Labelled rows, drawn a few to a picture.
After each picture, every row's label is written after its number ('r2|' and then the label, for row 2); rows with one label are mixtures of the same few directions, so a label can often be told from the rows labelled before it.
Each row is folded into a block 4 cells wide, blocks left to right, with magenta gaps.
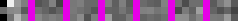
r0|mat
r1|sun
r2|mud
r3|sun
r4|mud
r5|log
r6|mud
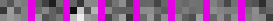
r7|log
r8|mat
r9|log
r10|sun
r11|mud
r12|sun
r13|mud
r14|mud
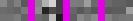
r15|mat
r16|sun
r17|mud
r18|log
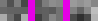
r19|sun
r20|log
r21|mud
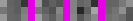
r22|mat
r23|mat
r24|log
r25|mat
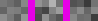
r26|sun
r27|mat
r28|mud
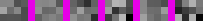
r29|log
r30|mat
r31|mud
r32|sun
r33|log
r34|mud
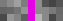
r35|mat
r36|log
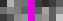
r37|mat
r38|sun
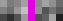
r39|mud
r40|sun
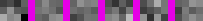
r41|mud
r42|mat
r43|log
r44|sun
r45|mud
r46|log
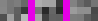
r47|mud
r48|sun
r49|log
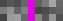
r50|sun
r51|mud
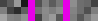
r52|sun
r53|sun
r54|mat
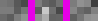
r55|mat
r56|log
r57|mat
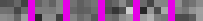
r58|sun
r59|sun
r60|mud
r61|log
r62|log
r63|mud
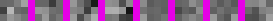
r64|log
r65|mud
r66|mat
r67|log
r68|mat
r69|log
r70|sun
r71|mud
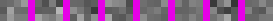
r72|log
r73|log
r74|mud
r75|sun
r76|mat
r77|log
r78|sun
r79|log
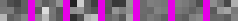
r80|mat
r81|log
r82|mat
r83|sun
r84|mat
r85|mat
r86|sun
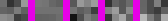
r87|mat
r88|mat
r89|log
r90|sun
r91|sun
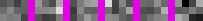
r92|mud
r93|mud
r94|log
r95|mat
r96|log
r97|mat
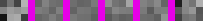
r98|sun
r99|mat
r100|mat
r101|sun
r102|mud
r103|mat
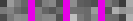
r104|mat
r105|sun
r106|log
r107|sun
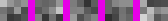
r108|sun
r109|mud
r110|mat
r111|log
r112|log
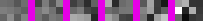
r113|mud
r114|mat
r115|mud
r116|mat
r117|mat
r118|log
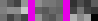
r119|mud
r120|sun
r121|mud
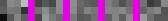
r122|log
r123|sun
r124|log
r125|mud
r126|mat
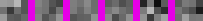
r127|sun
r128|mat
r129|mud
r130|mat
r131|mat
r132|mud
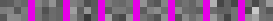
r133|sun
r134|sun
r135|log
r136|sun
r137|sun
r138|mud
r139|mat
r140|log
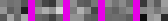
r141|mud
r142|mud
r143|log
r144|mat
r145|sun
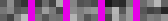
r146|mat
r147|mat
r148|log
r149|sun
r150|mud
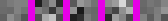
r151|mat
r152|sun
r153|log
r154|mat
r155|mud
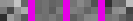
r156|mat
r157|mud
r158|mat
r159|mat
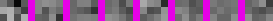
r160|mud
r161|sun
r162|mud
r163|mud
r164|mat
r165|mud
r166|sun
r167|sun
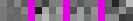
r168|mat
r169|log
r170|log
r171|mat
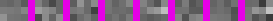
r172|log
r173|mud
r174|log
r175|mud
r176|mud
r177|mat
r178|mud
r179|mud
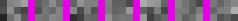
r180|log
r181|log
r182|log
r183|log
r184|sun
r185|mat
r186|mud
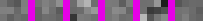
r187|mud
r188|log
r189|mat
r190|log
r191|sun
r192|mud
